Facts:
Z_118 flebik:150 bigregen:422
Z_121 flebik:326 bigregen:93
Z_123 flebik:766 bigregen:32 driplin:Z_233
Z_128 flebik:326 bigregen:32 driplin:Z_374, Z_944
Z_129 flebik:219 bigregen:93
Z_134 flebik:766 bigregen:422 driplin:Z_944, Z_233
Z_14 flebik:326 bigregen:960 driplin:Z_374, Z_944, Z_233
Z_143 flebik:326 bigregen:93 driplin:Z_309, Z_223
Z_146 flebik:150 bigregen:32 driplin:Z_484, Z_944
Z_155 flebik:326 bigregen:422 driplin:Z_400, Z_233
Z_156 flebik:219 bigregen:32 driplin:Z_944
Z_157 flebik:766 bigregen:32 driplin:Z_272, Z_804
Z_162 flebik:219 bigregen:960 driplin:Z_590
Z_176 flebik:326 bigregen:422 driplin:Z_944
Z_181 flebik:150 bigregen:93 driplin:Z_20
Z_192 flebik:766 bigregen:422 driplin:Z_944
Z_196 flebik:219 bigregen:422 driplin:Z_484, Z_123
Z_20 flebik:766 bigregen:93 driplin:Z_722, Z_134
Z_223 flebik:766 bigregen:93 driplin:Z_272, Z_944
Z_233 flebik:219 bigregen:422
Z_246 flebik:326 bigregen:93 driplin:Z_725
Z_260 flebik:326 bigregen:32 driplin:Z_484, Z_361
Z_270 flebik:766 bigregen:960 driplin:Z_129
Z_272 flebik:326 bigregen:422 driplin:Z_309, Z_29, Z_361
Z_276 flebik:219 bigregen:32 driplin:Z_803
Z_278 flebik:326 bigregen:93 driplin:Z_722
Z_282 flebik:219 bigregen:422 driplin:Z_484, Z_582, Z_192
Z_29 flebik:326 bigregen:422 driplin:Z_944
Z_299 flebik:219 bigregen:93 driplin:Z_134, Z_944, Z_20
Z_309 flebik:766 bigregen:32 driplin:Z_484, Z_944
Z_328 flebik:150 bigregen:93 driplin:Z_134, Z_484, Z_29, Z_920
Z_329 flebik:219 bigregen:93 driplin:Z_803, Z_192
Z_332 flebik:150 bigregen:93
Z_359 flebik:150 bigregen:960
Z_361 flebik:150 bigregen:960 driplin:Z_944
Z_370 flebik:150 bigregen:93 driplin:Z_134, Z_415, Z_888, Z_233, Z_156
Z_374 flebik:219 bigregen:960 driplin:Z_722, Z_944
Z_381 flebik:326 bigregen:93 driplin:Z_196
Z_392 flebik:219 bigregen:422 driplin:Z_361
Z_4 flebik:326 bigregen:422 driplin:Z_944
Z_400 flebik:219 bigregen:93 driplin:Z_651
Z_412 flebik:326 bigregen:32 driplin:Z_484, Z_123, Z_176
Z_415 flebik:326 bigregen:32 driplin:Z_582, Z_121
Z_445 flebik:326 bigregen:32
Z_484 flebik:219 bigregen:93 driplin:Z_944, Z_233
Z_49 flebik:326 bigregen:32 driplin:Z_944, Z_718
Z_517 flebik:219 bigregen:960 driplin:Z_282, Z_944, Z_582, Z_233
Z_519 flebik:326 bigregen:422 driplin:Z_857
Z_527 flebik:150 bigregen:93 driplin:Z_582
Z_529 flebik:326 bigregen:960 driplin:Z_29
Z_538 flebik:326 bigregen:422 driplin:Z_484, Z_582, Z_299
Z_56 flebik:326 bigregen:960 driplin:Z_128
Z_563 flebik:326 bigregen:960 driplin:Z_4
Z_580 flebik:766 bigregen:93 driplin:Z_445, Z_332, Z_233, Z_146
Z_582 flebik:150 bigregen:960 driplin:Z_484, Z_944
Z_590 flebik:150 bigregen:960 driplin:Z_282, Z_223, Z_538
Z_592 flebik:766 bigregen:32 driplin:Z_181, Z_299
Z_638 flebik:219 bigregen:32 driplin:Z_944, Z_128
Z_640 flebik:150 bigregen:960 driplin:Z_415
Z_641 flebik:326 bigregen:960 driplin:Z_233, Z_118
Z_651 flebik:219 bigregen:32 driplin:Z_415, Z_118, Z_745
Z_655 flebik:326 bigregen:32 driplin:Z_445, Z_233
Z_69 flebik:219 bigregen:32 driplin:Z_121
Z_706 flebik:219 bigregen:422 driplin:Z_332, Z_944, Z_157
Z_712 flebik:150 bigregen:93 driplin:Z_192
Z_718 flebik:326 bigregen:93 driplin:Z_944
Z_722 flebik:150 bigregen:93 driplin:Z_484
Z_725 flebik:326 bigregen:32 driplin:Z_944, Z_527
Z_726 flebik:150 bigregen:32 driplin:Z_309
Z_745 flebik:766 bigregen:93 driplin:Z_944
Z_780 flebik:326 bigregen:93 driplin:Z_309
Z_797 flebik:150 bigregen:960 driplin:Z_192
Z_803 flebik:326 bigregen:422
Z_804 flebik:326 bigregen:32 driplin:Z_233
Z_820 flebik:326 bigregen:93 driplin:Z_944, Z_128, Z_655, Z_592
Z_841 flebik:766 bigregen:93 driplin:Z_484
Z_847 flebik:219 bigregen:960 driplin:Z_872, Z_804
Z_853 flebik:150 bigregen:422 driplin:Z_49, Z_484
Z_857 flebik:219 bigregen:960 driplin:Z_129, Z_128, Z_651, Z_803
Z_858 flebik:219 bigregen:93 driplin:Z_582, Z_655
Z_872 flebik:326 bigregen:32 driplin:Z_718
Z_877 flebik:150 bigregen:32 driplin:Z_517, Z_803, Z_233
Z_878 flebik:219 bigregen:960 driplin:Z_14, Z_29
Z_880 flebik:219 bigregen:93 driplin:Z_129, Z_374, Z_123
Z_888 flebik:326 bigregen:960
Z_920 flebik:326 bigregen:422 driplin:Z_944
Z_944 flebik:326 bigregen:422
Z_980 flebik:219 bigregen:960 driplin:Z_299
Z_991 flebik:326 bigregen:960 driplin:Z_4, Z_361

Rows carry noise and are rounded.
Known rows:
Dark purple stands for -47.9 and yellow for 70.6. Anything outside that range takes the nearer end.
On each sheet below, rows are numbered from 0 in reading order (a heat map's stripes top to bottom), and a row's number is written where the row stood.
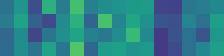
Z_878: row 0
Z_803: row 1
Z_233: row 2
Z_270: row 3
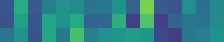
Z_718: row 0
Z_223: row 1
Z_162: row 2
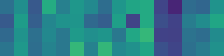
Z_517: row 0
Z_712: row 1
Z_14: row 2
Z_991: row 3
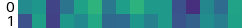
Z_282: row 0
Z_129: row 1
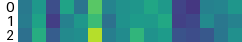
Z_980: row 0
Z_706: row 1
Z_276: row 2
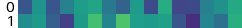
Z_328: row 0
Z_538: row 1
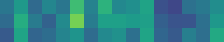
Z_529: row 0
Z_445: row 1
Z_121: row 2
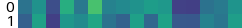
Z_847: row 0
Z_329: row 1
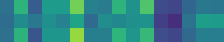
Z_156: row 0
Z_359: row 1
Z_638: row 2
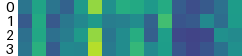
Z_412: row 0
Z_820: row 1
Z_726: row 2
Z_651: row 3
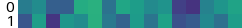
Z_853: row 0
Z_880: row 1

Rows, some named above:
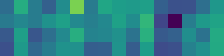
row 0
Z_445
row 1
Z_582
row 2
Z_278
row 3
Z_332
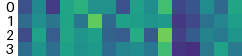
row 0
Z_484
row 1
Z_270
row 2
Z_745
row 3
Z_361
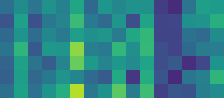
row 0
Z_359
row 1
Z_181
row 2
Z_14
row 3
Z_638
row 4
Z_804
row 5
Z_527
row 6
Z_309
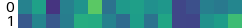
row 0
Z_392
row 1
Z_722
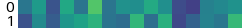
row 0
Z_857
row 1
Z_841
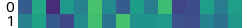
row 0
Z_299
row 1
Z_519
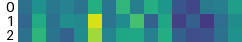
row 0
Z_888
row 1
Z_157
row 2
Z_872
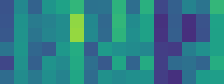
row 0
Z_841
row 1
Z_123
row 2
Z_123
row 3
Z_118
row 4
Z_580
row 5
Z_359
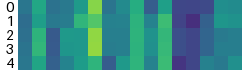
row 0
Z_726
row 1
Z_146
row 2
Z_638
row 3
Z_638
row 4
Z_192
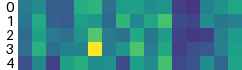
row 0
Z_853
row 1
Z_944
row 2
Z_877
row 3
Z_592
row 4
Z_484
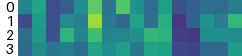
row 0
Z_272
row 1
Z_20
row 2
Z_374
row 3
Z_641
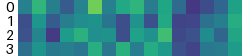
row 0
Z_415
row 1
Z_370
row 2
Z_484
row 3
Z_888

